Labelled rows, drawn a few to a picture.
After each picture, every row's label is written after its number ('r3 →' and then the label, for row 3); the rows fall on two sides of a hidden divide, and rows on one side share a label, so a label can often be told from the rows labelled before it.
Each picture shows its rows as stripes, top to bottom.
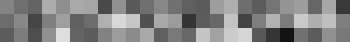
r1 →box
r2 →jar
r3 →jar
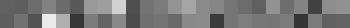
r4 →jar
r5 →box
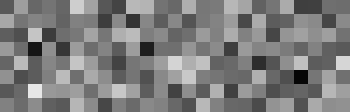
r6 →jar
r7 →box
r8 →jar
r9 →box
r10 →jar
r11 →box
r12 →jar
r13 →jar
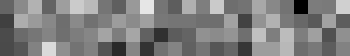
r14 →jar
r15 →jar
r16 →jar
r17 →box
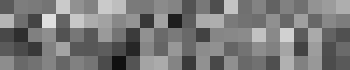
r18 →jar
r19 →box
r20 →box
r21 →box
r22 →box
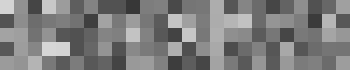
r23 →box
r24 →jar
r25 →jar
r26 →box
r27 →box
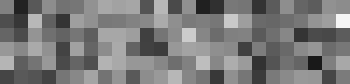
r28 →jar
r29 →jar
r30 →jar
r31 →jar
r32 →jar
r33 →jar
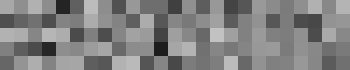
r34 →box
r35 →jar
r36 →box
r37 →jar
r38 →jar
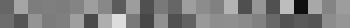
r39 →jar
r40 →jar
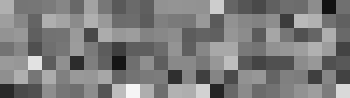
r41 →box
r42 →box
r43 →jar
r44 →box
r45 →box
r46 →box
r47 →jar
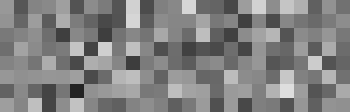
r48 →box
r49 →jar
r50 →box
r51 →jar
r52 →box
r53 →jar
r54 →jar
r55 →jar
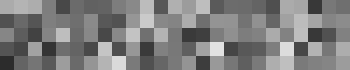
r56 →jar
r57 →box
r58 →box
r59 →jar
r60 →jar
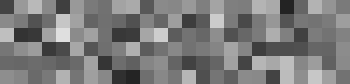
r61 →jar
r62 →box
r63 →box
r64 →jar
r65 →box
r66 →box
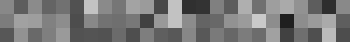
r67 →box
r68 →box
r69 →box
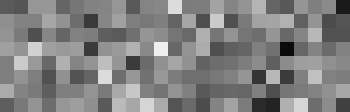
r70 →box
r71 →box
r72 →box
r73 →jar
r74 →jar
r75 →jar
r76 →jar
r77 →jar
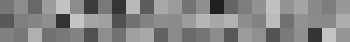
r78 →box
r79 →jar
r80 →jar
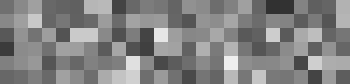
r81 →jar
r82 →jar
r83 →box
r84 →jar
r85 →jar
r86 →jar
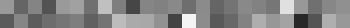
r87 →jar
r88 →jar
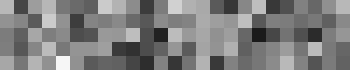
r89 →jar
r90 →box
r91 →jar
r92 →box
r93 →box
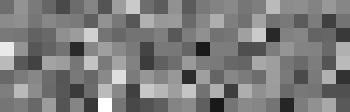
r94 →jar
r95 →box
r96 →box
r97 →box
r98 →box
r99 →jar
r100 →box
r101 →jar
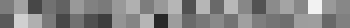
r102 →jar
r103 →jar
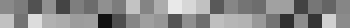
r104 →jar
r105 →box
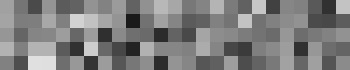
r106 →box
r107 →box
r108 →box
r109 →box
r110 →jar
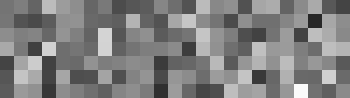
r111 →box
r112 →jar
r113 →jar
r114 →box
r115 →jar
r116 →jar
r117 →jar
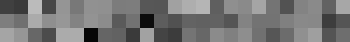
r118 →jar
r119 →box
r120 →box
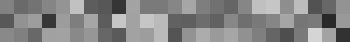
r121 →box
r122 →jar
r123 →box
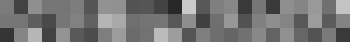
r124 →jar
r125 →jar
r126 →jar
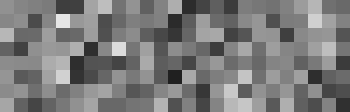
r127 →box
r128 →box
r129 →box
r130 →jar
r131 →box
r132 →box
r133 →box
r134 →box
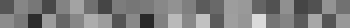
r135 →jar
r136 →box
